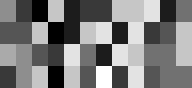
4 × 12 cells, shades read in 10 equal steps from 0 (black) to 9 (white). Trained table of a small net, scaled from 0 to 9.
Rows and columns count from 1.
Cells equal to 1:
5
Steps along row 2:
same up down up up up down up down up up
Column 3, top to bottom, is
0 7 3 7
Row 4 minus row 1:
-3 3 7 -7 6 1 7 -5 1 -5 3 0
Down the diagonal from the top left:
5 3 3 0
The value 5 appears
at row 1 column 1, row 3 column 2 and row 4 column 2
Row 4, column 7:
9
